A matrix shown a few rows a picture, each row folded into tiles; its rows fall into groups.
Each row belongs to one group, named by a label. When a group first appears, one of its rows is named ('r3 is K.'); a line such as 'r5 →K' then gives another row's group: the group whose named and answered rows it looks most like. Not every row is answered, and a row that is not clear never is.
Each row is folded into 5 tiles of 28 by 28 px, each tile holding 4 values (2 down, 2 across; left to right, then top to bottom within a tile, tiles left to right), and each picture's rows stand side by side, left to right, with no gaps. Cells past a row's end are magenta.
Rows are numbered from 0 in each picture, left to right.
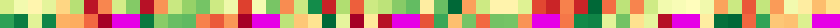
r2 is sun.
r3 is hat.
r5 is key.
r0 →sun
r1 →sun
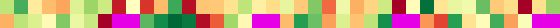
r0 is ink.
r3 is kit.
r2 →key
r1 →sun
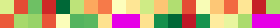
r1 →key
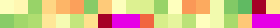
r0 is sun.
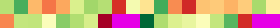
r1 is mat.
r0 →ink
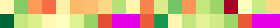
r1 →hat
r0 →mat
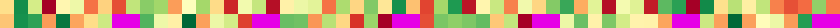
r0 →key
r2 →sun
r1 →mat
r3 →hat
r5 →kit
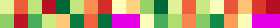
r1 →key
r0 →kit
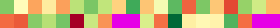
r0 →ink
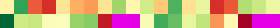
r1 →sun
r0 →mat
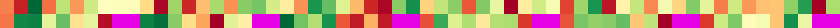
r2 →sun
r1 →sun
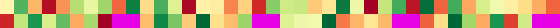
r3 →kit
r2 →mat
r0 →ink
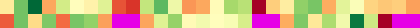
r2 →hat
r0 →hat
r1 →ink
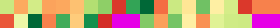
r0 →ink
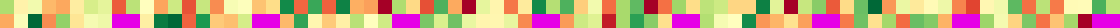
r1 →key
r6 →hat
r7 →sun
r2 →kit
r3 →mat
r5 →mat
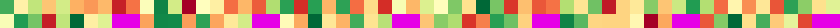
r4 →sun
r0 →key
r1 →key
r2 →kit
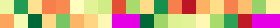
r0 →ink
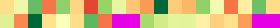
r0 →mat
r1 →mat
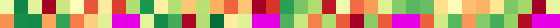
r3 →ink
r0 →key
